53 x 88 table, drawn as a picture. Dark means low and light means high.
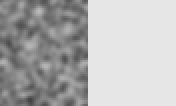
The table splits into one row of 2 panels. Panel 1,1: middling, blotchy. Panel 1,2: very high, flat.
